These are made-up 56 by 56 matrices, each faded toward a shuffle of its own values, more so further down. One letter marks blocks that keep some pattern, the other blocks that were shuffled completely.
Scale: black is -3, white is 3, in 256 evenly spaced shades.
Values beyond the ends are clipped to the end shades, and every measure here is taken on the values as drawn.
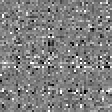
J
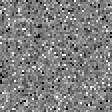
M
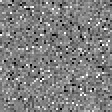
M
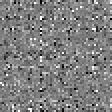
J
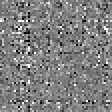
J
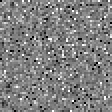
M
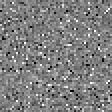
M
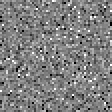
M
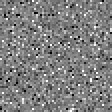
M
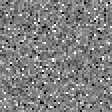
M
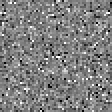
M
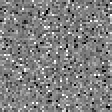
M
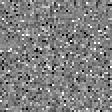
M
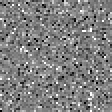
M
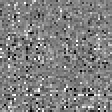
J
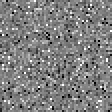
M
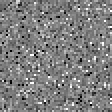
M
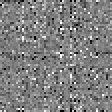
J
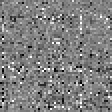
J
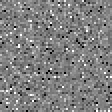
M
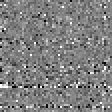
J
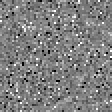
M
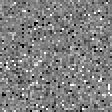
M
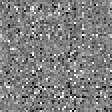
J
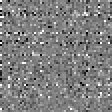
J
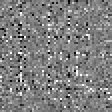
J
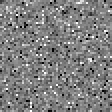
M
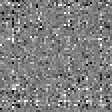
J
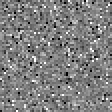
M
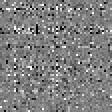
J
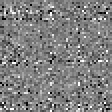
J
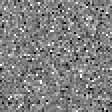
M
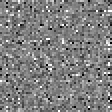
J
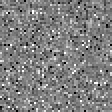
M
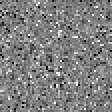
M
